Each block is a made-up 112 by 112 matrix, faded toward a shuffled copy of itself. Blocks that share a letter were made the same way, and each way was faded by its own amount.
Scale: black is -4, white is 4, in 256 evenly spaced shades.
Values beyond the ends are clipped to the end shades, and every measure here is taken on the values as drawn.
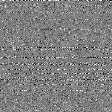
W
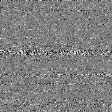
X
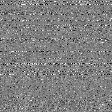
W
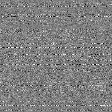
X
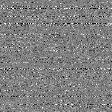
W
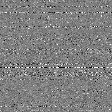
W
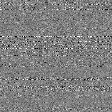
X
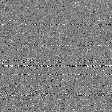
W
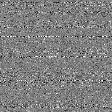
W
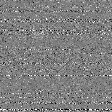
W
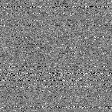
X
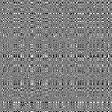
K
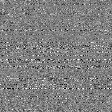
X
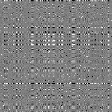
K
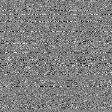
X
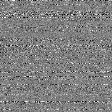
X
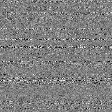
X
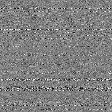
X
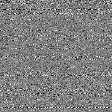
X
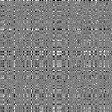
K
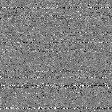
W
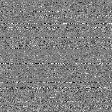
X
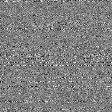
X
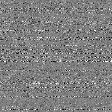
W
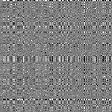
K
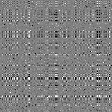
K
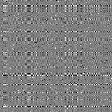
K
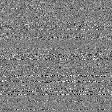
X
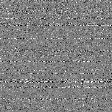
W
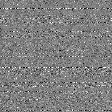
W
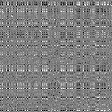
K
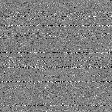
W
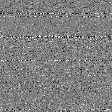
W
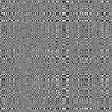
K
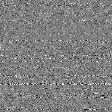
X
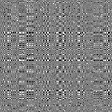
K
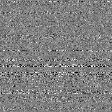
X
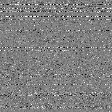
W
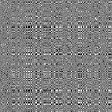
K
